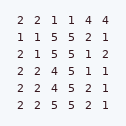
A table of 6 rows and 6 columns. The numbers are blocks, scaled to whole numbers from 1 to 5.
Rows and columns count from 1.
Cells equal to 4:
4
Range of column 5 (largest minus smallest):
3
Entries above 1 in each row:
4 3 4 4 5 5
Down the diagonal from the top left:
2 1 5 5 2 1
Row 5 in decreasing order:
5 4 2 2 2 1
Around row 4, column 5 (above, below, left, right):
1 2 5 1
